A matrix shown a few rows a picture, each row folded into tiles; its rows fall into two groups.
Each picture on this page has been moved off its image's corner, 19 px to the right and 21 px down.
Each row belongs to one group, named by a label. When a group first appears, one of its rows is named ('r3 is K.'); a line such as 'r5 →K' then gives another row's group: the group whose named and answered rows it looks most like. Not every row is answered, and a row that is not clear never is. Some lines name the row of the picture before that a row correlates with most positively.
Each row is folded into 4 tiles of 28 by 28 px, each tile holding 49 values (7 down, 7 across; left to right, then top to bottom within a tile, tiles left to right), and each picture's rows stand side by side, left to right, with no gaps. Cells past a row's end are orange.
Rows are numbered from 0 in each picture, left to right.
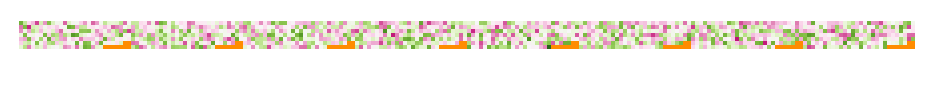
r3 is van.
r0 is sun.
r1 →sun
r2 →sun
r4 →van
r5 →sun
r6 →sun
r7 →van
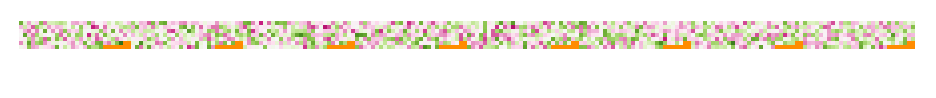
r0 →sun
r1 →sun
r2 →sun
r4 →van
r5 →sun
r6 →van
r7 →van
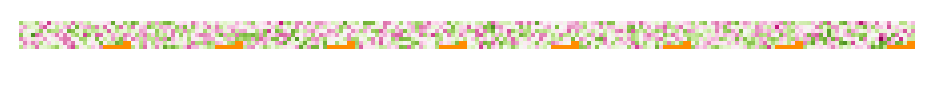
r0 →van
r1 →sun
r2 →van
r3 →van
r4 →sun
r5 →sun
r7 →sun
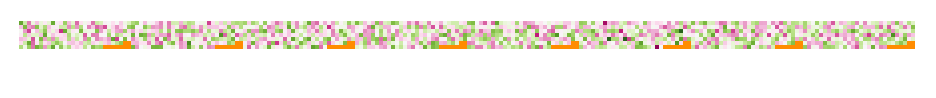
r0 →sun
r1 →van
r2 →van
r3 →sun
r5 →van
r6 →van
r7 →van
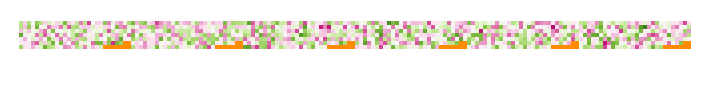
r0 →van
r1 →van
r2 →sun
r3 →sun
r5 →sun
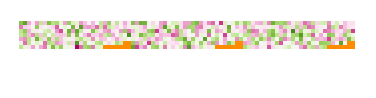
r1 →van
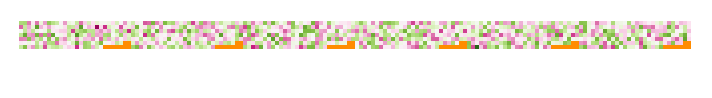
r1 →sun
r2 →sun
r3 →sun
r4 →van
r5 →sun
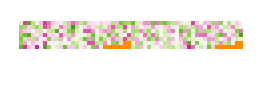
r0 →van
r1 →sun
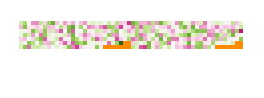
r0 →sun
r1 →sun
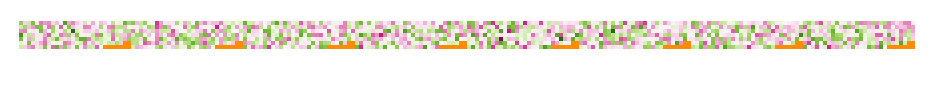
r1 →van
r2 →sun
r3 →van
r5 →sun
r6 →sun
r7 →sun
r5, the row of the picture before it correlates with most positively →1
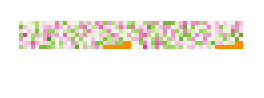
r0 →van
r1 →sun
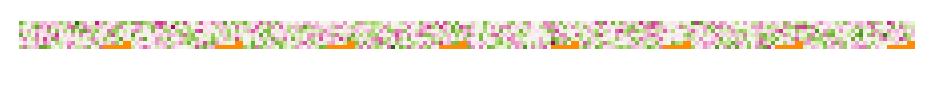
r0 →van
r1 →van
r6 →van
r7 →sun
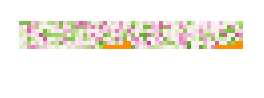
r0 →sun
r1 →van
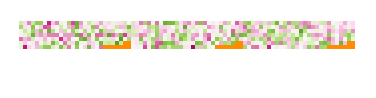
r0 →van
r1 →sun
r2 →sun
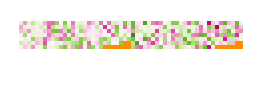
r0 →van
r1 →van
